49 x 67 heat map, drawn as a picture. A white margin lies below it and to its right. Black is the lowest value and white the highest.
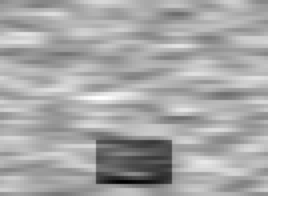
Values change most from cell to cell in the bottom middle. Streaks run across, left to right. The ninth with the lowest average is the bottom middle. In the bottom middle lies a patch that is lower than the rest. The values are skewed, with a long tail toward low values.
